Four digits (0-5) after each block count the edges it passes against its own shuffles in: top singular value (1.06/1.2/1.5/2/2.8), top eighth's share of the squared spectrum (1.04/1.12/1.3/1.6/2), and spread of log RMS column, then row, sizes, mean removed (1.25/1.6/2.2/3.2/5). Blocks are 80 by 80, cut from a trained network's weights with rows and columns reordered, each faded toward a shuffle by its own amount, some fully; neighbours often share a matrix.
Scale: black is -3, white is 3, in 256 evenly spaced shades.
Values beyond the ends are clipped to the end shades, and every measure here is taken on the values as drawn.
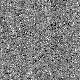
2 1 0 0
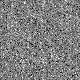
1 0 0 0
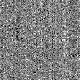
3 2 1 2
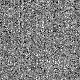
3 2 0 0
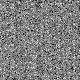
2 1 0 0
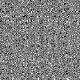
3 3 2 2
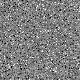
2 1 0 1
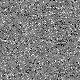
2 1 0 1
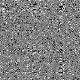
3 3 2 2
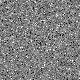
0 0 0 0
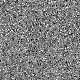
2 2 0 1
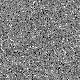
0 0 0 0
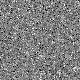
1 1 0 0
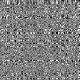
4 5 2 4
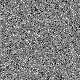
0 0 0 0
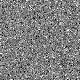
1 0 0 0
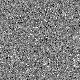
2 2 0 1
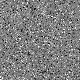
0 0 0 0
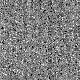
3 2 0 0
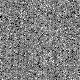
2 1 0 0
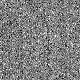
2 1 0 0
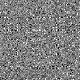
4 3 1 2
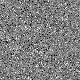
0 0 0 0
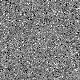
1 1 0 1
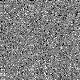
3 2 0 1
